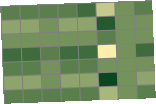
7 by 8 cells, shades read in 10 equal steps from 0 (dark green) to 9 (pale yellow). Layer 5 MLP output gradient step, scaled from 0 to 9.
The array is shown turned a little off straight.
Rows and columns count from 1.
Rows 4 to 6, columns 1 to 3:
2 2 3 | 3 3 4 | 5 5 4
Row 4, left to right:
2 2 3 2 2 9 4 2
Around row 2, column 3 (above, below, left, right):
3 4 5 5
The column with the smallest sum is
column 5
